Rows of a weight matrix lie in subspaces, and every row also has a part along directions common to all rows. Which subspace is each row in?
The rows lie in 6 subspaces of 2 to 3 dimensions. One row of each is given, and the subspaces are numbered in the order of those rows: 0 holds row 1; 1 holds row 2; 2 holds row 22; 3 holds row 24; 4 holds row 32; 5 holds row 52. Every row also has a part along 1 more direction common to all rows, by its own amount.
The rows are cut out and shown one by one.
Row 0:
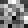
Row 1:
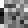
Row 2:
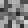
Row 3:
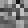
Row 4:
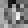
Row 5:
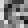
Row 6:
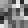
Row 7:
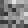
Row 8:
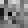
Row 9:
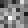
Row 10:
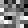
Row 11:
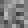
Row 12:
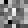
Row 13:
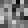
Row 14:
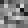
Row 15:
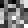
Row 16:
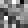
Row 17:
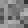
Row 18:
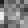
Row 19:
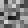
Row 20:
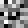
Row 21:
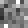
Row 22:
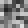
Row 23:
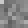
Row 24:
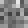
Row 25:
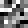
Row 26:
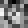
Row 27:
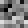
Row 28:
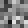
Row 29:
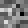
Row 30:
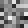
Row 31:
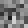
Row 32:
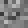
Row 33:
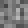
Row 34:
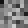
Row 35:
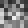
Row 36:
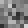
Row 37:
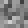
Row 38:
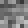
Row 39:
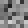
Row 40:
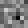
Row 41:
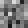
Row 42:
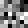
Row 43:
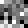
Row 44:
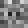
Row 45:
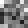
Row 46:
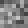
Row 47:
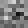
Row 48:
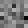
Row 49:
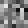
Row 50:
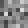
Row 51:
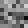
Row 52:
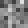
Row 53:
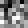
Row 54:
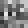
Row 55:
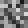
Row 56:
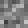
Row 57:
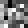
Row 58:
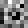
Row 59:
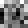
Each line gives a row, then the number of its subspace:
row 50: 5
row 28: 1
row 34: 2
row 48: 4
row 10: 4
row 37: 1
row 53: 1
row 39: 1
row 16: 5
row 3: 2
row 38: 1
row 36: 4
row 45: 0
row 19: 4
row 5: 2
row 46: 2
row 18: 0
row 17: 0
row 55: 5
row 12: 1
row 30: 4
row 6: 3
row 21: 3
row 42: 5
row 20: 4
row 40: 5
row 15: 0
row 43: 0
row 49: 3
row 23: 1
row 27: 1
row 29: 2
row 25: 2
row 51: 4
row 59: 0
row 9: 5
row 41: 5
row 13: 3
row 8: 3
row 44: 5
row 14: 2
